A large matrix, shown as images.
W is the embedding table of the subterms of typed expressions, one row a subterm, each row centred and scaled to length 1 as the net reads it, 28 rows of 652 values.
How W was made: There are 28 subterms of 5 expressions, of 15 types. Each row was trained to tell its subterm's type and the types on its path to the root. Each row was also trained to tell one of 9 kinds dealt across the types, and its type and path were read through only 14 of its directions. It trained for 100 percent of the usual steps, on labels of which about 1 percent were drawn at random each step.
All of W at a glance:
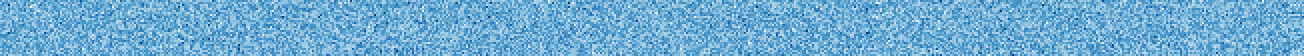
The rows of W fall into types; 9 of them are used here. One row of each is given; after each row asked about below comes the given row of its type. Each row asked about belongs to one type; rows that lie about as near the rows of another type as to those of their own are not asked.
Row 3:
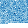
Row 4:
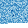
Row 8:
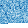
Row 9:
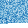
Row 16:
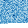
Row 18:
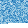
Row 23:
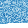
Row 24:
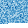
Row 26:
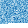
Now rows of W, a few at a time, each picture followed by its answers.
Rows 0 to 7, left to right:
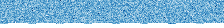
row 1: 24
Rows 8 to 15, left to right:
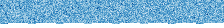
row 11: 26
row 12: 4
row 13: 4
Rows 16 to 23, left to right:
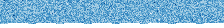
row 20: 3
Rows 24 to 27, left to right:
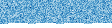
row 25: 9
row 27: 9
